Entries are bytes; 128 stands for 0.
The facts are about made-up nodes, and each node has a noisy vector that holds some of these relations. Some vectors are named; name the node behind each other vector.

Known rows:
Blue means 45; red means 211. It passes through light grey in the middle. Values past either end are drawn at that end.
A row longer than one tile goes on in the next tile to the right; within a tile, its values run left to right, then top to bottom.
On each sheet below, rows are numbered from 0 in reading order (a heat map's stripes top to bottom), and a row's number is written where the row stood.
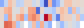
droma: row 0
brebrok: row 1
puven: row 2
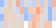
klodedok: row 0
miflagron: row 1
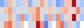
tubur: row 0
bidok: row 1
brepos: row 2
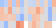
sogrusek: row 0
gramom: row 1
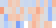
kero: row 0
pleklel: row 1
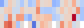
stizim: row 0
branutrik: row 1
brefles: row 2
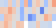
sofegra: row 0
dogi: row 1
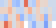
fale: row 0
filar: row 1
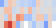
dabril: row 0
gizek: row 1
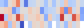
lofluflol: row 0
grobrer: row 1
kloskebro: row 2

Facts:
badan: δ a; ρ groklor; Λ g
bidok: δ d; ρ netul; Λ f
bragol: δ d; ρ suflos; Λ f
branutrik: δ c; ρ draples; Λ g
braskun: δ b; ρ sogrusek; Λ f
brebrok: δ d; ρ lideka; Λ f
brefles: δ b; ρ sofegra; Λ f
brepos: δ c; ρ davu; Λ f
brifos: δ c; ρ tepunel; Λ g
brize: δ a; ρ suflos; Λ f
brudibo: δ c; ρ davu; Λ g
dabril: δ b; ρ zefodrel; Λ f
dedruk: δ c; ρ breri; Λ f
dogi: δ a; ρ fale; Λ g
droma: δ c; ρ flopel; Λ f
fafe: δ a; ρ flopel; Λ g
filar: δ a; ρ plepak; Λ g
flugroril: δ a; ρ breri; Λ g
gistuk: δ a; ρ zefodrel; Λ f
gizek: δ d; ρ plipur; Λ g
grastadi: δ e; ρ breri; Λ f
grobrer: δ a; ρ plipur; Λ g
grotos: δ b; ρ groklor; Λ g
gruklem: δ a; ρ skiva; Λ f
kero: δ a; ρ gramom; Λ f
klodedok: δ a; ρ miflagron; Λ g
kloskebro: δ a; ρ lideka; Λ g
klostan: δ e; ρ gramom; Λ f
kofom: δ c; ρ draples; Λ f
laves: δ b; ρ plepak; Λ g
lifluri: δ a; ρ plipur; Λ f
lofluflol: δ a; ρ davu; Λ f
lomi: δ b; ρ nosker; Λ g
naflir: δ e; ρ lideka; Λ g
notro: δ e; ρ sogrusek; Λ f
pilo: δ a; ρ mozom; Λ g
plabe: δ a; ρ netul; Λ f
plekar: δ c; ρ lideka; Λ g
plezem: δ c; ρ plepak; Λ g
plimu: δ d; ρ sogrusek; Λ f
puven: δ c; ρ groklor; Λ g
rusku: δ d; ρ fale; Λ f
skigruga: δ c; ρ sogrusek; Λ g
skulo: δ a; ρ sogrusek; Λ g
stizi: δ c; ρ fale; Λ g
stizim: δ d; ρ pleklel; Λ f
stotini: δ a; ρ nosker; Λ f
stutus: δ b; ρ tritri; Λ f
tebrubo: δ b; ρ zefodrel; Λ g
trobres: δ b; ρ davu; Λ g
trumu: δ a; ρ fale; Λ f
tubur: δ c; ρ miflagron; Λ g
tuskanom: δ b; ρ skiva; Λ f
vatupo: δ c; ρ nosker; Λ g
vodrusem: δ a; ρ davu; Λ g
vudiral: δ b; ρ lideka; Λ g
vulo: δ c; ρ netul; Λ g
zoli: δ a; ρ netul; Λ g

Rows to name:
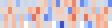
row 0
brifos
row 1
netul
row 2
braskun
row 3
plimu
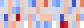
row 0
trumu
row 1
brudibo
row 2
stizi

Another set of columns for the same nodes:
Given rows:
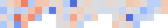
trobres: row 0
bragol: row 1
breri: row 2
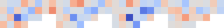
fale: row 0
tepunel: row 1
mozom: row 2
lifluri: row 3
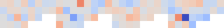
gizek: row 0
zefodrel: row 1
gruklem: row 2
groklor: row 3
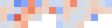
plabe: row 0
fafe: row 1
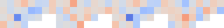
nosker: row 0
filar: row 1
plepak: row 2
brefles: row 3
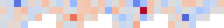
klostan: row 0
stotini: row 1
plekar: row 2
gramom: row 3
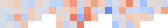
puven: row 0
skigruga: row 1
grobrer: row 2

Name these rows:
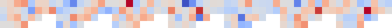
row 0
dogi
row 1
brepos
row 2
skulo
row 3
brebrok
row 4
davu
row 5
dabril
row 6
kloskebro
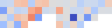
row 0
vodrusem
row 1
lideka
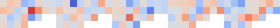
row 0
vudiral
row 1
grastadi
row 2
bidok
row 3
stizi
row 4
lofluflol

